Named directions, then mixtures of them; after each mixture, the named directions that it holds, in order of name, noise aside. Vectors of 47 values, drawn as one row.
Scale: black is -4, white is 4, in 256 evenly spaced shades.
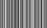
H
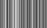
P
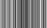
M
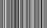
H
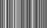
H, P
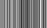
M, P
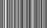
H, P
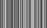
H, M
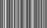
H, P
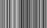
M, P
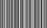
H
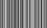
H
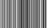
M, P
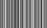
H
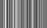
H, P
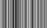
P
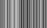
M, P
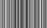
H, M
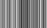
M, P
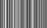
H, P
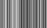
M, P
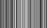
M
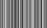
H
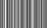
H, P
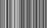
P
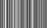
H, P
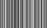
H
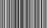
H, M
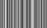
H, P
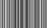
H, M
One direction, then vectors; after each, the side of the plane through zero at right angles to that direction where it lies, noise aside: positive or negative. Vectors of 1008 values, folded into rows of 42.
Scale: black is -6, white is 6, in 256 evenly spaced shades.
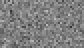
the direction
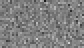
negative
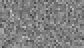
negative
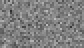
positive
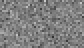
negative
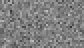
positive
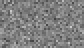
negative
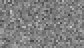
negative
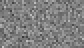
positive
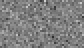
negative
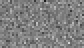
negative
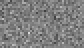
negative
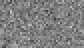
negative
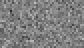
positive
